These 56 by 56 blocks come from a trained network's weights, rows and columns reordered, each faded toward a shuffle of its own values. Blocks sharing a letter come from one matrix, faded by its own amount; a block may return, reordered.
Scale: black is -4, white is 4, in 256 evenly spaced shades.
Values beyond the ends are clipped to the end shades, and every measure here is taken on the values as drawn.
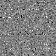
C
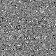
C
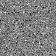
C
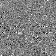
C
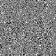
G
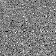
C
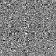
G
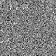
G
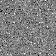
C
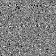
C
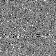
C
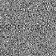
G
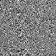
G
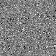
C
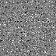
C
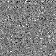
C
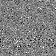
C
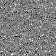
C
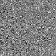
G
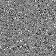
C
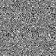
G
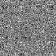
G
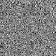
G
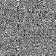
G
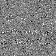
C
